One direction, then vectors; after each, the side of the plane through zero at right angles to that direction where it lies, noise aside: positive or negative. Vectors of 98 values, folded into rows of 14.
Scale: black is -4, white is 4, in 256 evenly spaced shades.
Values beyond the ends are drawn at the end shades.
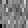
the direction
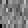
positive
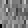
positive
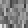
negative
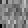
positive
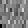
positive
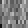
positive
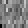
positive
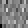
positive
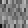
positive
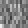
negative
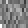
negative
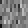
positive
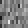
positive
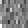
negative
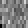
positive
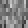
positive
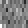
negative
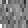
negative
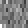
negative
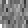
negative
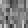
negative
